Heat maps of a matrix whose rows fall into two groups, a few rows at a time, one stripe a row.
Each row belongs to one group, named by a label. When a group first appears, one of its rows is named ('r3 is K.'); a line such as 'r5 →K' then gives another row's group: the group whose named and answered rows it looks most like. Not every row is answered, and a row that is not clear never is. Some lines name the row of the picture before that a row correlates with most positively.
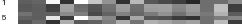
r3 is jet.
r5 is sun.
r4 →jet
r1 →sun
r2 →jet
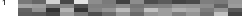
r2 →jet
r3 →jet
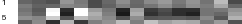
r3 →sun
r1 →jet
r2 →jet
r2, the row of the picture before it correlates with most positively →4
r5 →sun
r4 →sun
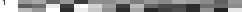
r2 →sun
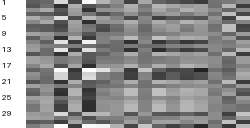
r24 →jet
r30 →jet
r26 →jet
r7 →jet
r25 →jet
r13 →sun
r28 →jet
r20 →sun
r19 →sun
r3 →jet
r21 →jet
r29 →sun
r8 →jet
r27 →jet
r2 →jet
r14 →jet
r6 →jet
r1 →sun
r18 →sun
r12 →jet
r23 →jet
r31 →jet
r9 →jet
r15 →jet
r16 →jet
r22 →jet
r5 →sun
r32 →sun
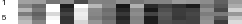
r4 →sun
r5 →sun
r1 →jet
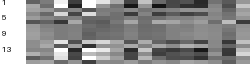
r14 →sun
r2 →sun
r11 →sun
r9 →jet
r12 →jet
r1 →sun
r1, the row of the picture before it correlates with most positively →2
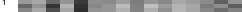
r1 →jet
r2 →jet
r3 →jet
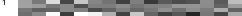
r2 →jet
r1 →sun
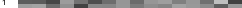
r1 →jet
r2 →jet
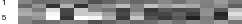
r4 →sun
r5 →sun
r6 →jet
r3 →sun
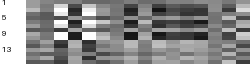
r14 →jet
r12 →jet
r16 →jet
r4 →sun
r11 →jet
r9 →sun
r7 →sun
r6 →sun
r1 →jet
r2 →sun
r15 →jet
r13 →jet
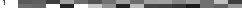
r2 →sun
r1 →jet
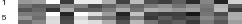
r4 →sun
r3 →jet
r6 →sun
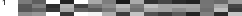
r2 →jet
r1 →sun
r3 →jet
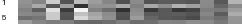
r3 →sun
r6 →jet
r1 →sun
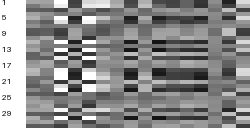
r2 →sun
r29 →jet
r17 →jet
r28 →sun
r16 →jet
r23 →sun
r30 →sun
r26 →jet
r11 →sun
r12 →jet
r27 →jet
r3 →jet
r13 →sun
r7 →jet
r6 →sun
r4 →jet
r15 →sun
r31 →jet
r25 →jet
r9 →jet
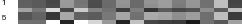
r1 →jet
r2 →jet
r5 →jet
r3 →sun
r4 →jet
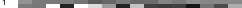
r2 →sun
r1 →jet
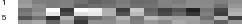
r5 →jet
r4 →sun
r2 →jet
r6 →jet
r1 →jet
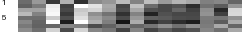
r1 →jet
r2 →sun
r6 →sun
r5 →sun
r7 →jet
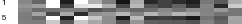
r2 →sun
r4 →jet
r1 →sun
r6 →sun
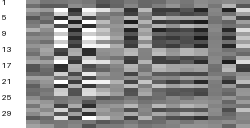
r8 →sun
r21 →sun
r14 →jet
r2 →jet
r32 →jet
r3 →sun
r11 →sun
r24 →sun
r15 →sun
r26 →jet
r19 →sun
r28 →sun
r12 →sun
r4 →sun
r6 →sun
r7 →jet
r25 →jet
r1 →jet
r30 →sun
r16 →sun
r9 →sun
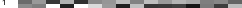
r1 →jet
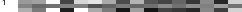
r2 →jet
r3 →sun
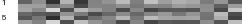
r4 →jet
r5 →jet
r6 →sun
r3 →sun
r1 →jet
